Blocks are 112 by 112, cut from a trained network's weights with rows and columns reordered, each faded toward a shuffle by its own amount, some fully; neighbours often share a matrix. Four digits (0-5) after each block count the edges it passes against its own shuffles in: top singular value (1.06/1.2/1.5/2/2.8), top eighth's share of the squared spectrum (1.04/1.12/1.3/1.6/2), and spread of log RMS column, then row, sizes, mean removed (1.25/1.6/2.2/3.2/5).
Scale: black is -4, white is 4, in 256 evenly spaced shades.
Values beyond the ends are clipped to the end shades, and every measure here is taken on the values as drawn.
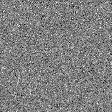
2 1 0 1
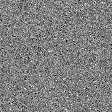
2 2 0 0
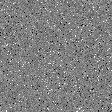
1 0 0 0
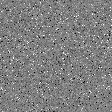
0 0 0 0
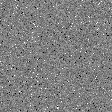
0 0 0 0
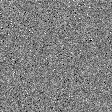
0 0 0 0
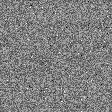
0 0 0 0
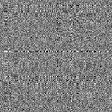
5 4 2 3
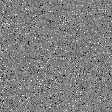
3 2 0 1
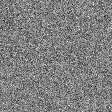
1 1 0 0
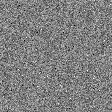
1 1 0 0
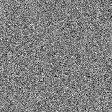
3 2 0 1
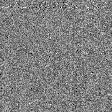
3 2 0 2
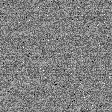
2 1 0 0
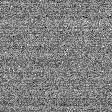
3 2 0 0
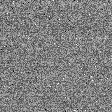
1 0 0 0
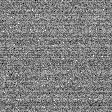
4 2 0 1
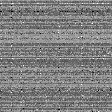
5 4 2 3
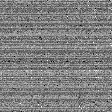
5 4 2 2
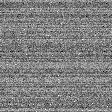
4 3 1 1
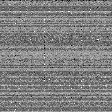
5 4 2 3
